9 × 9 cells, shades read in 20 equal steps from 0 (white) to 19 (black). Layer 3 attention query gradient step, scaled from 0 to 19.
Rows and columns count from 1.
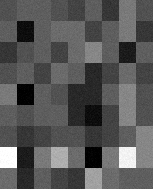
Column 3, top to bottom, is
12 12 12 14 12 12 14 10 12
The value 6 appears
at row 8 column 4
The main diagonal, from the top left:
13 18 12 11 16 18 14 1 12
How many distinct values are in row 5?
6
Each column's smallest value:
0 12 10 6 11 7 10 1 9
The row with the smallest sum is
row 8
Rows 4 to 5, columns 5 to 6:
12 16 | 16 16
